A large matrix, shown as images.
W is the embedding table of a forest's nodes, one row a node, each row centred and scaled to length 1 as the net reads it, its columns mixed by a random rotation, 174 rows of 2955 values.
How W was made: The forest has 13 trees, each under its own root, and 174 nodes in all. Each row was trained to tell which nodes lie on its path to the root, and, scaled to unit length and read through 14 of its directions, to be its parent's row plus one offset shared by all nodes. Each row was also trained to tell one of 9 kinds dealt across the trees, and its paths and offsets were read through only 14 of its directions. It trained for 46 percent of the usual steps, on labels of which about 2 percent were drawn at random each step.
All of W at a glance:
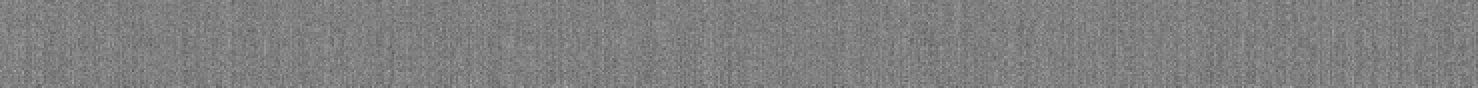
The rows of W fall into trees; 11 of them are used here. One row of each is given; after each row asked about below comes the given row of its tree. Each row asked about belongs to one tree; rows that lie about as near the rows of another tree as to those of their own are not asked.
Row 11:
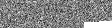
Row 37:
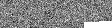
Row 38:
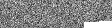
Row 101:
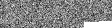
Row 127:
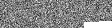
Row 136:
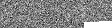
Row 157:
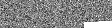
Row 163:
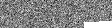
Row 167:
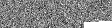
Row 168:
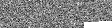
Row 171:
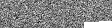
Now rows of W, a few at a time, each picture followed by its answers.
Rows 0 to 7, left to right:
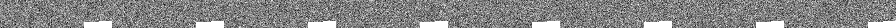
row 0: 163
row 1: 11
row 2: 167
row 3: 127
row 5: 38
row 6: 163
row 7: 163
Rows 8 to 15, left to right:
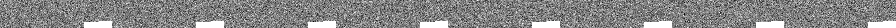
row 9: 157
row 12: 168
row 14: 37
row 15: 38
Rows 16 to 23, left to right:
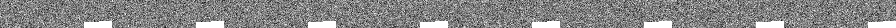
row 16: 163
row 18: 171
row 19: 168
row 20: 127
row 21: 168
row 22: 157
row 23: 163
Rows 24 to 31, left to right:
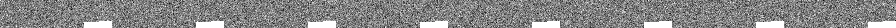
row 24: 136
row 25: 38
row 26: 168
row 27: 167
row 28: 11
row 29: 163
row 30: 171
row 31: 171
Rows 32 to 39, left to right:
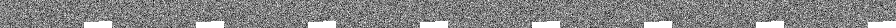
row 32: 136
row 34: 38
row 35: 11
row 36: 157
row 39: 127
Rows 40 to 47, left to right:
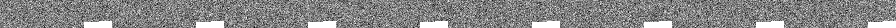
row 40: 157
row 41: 101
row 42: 163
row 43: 37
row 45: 127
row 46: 101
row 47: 168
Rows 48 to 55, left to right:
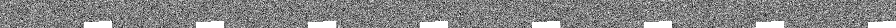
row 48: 168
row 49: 167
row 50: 157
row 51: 38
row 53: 168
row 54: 101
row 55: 136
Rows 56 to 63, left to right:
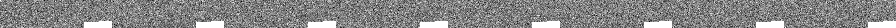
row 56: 38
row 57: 101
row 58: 168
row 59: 38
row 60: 167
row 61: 167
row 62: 168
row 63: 168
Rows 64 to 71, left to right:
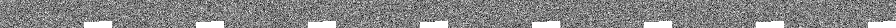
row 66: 101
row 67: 11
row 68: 37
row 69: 168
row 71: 127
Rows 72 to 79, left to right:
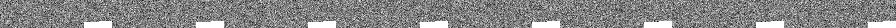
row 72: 163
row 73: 167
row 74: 157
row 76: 167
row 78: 167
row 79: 11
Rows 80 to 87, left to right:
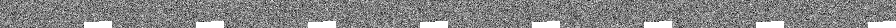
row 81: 168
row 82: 167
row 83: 37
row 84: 11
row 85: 157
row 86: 167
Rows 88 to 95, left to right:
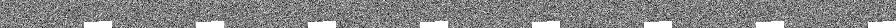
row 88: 11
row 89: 11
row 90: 127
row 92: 127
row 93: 127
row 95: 163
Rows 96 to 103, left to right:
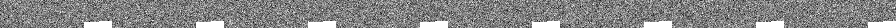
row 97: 171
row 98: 163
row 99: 37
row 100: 11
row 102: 157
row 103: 127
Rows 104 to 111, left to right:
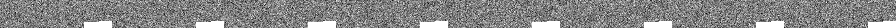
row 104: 157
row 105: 167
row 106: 157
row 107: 11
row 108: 127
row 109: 157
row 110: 11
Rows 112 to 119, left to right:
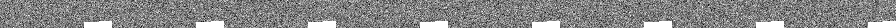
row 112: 163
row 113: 167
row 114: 168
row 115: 127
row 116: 171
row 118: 163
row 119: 168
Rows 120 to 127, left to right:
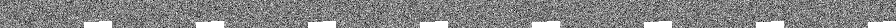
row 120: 157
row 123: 163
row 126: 11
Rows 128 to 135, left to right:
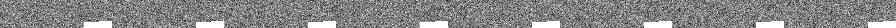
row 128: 11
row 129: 163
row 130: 11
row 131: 127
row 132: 171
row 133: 127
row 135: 163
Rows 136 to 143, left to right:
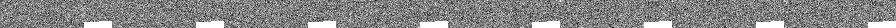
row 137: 168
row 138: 167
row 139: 171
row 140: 157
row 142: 167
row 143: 127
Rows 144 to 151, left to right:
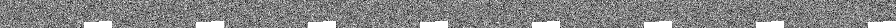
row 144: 38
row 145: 11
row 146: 38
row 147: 157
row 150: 11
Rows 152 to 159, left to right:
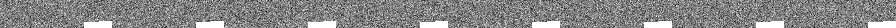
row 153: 163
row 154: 157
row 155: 11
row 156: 37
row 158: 167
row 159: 127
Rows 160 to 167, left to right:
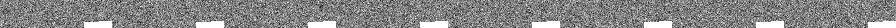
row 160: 163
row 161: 157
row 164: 167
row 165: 127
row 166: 167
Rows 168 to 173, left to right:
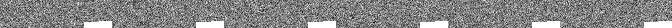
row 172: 127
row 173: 136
